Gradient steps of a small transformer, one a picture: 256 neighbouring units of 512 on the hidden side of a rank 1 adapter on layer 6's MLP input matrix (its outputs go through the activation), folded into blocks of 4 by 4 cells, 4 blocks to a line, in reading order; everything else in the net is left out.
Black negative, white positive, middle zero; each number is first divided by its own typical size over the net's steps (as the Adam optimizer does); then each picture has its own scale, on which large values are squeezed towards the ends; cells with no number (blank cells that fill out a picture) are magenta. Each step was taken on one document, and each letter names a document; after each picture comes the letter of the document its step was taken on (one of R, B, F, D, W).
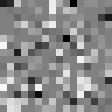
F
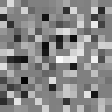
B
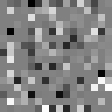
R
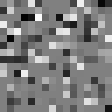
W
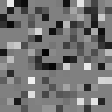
R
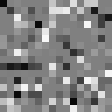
F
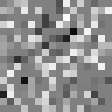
B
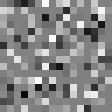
B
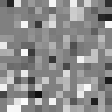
F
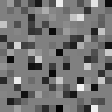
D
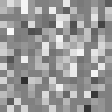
B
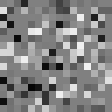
B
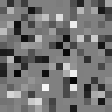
W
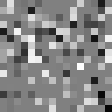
W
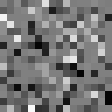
B
